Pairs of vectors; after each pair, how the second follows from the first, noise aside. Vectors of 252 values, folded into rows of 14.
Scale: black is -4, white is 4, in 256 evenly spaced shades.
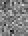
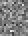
sign-scrambled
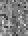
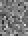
sign-scrambled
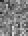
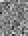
sign-scrambled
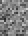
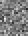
sign-scrambled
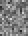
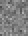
shrunk
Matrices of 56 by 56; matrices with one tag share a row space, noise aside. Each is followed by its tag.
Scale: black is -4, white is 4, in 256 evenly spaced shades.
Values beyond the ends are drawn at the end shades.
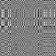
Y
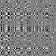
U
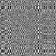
Y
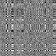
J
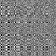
U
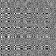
U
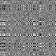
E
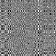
Y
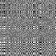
E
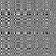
U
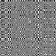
Y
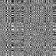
J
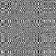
Y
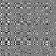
U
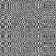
Y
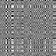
J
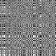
E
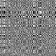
E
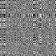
E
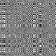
E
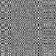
Y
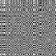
E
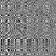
U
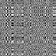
J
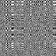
J
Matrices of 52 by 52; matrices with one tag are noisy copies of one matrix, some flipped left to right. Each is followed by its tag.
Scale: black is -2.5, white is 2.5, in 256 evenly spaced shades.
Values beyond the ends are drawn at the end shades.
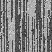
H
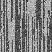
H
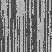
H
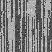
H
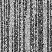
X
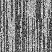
H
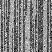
X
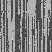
H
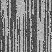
H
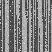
X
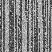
X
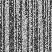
X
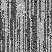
H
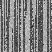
X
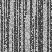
X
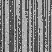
X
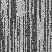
H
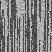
H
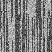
H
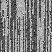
H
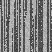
X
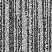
X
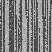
X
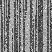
X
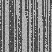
X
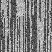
H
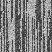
H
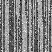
X
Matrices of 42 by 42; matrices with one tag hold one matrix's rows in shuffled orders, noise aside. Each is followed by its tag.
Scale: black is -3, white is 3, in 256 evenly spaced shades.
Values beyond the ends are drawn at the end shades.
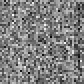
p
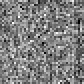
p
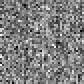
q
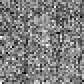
q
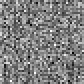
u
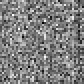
p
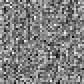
u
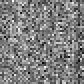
p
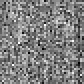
p
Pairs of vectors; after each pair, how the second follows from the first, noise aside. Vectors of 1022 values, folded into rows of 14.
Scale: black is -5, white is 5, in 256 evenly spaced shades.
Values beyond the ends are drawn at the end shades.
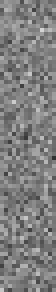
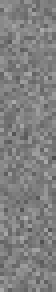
shrunk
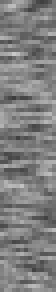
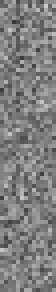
shuffled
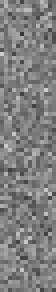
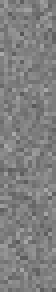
shrunk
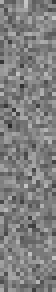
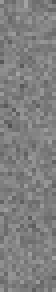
shrunk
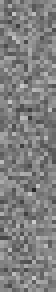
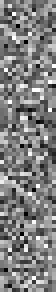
scaled up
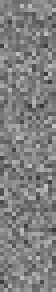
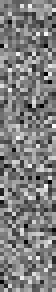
scaled up
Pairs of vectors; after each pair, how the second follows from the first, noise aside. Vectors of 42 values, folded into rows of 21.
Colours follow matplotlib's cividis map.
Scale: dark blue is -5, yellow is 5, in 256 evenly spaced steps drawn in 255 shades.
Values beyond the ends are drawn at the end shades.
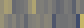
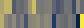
scaled up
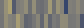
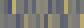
negated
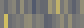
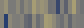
negated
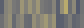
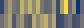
scaled up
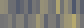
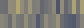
negated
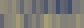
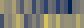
scaled up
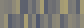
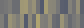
negated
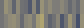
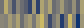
scaled up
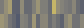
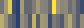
scaled up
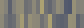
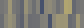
negated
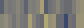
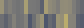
negated
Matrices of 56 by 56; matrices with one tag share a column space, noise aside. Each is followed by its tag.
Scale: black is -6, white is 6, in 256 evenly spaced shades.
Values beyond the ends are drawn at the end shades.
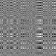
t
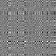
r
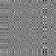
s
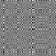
s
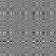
r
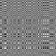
t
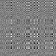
t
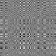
t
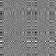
r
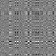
r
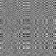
t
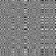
s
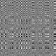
t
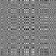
s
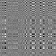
t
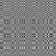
t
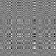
t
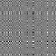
r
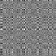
s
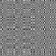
s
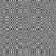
s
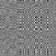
s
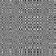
s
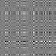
r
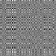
s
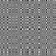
s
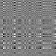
t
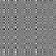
s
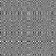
r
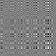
t
